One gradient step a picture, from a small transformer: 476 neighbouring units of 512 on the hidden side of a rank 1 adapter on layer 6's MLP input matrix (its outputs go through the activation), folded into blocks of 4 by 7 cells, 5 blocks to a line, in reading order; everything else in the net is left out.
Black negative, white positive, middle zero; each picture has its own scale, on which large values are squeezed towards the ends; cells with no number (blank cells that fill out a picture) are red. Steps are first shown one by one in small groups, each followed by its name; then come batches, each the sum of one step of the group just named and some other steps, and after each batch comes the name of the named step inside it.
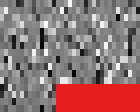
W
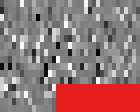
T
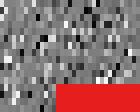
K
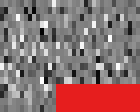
W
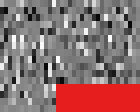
K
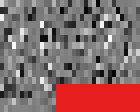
K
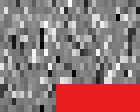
W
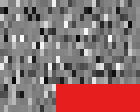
K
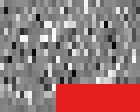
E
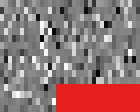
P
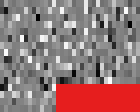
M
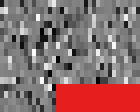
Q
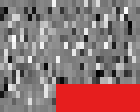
M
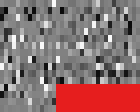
E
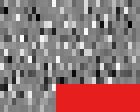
M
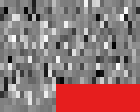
E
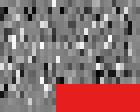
P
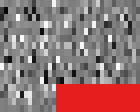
E
